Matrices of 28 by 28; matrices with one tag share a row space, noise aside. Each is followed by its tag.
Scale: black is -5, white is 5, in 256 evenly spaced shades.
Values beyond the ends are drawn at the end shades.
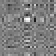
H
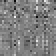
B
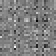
B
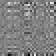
H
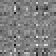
B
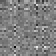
B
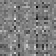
B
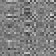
H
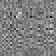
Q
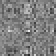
H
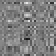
H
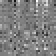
B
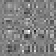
H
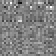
Q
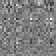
Q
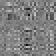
H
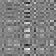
H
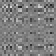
Q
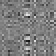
H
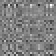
Q
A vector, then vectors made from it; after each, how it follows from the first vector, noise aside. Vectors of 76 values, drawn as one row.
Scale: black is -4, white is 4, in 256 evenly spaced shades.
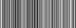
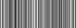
sign-scrambled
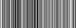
copied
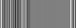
partly zeroed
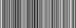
copied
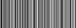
sign-scrambled
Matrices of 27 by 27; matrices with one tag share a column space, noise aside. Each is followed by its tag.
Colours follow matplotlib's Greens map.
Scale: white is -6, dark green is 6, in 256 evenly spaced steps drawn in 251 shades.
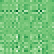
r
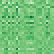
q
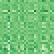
r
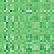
r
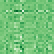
r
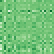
r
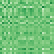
q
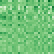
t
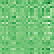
q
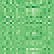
q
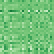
r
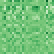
t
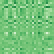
q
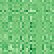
r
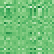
q
